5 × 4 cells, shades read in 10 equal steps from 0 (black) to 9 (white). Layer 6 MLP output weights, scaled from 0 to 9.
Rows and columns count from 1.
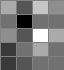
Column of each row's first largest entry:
3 1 3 3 3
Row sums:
21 12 23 16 13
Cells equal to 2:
2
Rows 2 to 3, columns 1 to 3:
4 0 4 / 5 3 9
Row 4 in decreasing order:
6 4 4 2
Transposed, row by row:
6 4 5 2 2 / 3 0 3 4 3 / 7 4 9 6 4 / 5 4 6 4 4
